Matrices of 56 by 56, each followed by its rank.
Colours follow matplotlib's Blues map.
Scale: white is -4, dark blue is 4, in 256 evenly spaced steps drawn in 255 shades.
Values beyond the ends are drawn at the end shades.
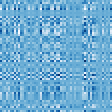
two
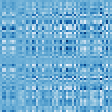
two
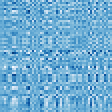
three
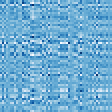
three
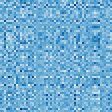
five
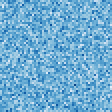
full rank
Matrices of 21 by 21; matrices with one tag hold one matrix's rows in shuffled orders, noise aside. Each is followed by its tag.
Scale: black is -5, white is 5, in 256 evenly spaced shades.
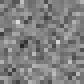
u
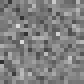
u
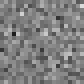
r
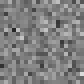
r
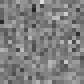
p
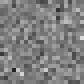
r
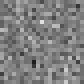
p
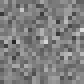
r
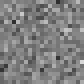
r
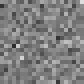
r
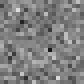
u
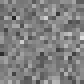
r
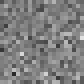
r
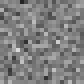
u
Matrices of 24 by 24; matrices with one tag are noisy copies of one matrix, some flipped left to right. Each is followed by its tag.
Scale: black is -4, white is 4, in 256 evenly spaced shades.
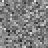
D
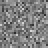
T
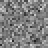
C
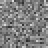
D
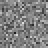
T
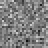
D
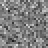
C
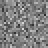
T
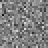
T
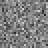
T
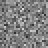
T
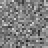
D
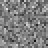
C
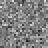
D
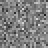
T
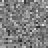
D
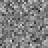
C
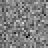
T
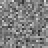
D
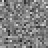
D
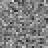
D
